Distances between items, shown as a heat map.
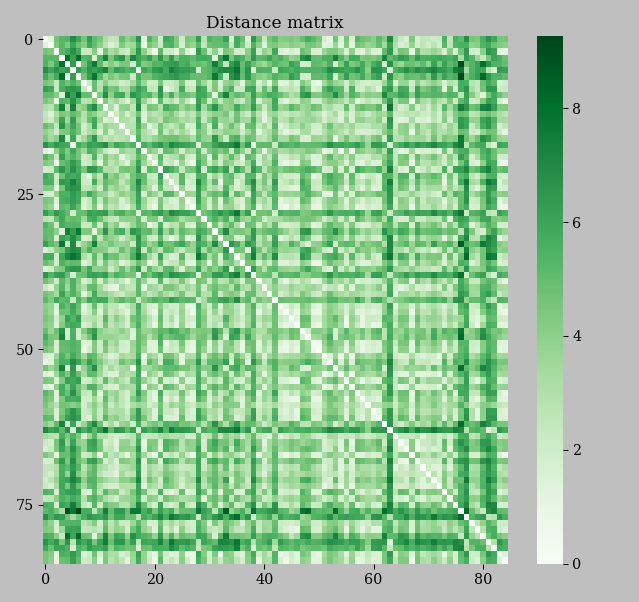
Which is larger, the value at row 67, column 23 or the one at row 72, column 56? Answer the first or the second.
the first
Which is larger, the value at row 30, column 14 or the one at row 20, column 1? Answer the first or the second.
the second
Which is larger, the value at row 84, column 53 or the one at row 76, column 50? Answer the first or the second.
the second
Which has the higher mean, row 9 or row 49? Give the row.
9
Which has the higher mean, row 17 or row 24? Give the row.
17
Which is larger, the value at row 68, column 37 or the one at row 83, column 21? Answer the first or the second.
the second
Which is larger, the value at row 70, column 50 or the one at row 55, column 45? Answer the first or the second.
the first
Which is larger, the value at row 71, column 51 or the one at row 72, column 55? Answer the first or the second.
the second
